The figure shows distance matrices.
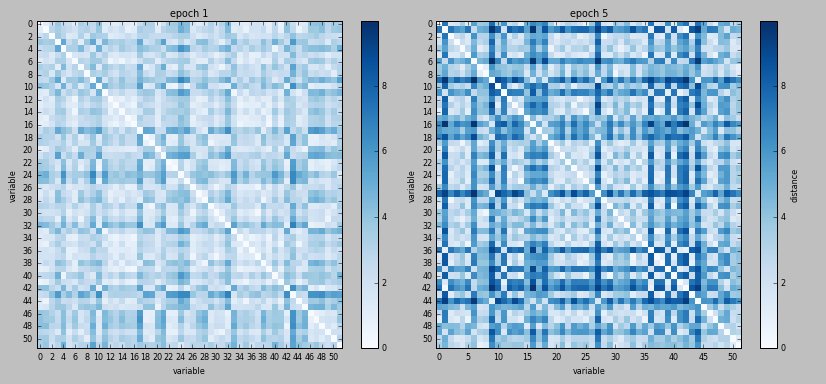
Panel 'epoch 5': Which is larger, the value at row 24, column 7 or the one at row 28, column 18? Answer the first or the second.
the second
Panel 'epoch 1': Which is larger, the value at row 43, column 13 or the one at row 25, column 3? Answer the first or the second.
the first
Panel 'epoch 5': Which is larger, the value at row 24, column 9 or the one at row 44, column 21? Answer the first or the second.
the second
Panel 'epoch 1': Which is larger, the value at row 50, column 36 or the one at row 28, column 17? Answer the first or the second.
the first
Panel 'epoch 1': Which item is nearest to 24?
51
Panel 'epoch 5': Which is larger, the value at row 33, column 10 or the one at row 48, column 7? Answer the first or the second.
the first
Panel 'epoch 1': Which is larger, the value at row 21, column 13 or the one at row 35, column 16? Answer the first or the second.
the first
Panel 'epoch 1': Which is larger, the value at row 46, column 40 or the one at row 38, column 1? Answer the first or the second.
the first
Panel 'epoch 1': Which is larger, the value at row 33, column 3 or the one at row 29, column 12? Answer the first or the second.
the first
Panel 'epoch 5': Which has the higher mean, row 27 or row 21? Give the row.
27
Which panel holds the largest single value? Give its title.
epoch 5
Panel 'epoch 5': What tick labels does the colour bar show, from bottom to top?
0, 2, 4, 6, 8
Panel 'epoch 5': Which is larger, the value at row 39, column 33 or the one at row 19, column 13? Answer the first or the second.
the first
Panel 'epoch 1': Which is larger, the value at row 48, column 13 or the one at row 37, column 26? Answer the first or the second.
the first
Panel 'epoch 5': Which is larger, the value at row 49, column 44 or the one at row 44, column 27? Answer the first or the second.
the first
